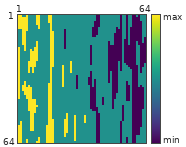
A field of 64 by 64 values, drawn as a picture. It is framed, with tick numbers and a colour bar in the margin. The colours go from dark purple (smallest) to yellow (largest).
The grain runs up and down. The top middle is the calmest part. The field climbs toward the left.
